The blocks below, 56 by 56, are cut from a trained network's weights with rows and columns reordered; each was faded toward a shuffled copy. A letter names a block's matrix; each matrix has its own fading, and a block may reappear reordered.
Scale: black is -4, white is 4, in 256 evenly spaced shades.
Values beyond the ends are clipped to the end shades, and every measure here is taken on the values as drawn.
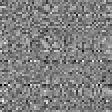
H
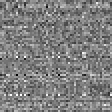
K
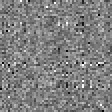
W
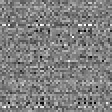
K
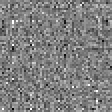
W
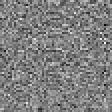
W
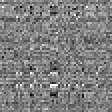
K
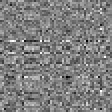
H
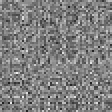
H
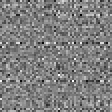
H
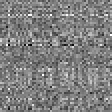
K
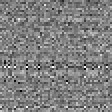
K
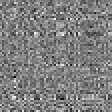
H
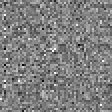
W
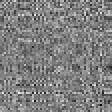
H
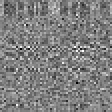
H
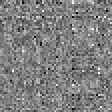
W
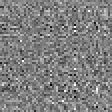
W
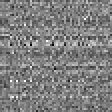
K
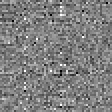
W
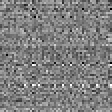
K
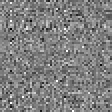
W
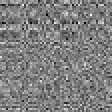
H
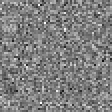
W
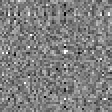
W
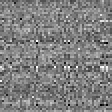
K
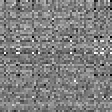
K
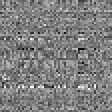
K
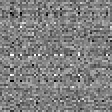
K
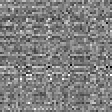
K
